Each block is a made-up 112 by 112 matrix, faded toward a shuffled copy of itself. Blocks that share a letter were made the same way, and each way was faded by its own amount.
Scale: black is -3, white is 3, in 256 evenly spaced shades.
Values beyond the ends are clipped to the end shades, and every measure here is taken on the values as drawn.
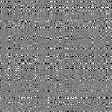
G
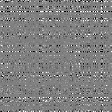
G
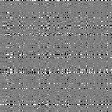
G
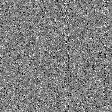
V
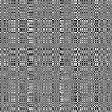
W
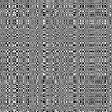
W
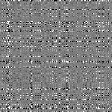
G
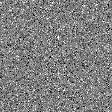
V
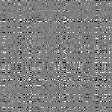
G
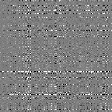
G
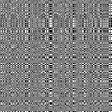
W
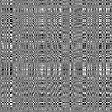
W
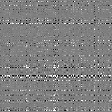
G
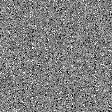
V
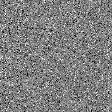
V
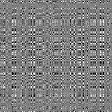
W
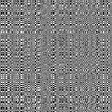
W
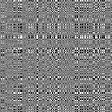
W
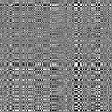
W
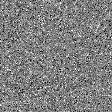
V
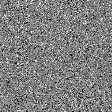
V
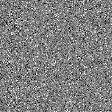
V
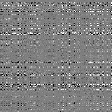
G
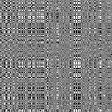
W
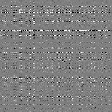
G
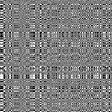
W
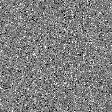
V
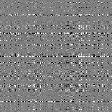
G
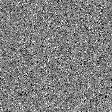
V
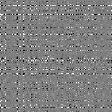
G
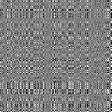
W
